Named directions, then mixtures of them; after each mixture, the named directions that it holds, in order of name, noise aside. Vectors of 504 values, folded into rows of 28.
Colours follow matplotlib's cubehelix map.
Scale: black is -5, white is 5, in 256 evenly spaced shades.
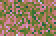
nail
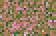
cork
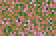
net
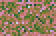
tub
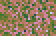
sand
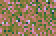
net, sand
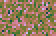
cork, net, tub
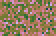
net, sand, tub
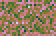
tub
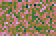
nail, tub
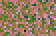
sand, tub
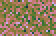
nail, sand, tub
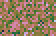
cork, tub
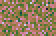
cork, net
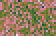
nail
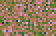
net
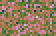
cork, net, tub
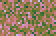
nail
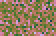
net, tub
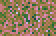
nail, sand
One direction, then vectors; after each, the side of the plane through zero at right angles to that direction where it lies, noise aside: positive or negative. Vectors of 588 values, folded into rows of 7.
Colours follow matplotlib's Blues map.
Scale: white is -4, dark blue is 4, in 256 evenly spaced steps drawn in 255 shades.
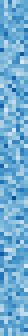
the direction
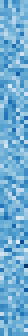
negative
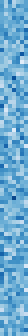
positive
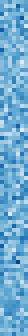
positive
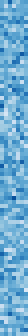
positive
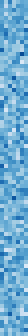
positive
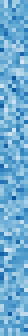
positive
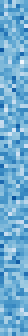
positive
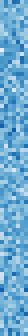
negative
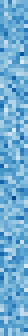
positive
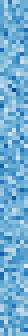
positive
